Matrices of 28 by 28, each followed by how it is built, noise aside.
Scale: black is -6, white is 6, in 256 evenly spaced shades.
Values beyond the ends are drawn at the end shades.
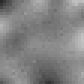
smooth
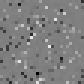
sparse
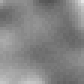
smooth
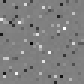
sparse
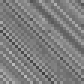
Toeplitz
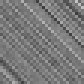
Toeplitz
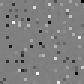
sparse
